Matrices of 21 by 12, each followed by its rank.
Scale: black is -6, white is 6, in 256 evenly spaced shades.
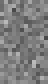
full rank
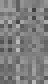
two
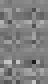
two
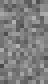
full rank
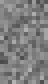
full rank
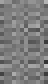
two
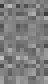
two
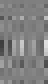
one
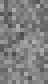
full rank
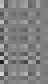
one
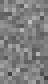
full rank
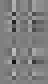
one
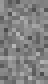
full rank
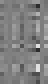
two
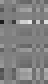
one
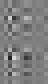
one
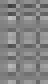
one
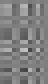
one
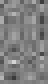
two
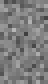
full rank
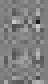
two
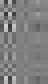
one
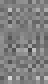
two
